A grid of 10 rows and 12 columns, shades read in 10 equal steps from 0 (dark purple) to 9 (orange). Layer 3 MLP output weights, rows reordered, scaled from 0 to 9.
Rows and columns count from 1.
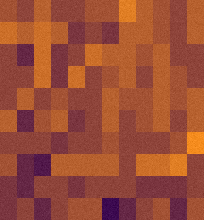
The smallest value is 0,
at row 10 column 7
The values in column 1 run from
3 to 7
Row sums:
62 63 58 59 60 57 54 62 41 41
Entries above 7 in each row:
1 0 0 0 0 0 1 1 0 0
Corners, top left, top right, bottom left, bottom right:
5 6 3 5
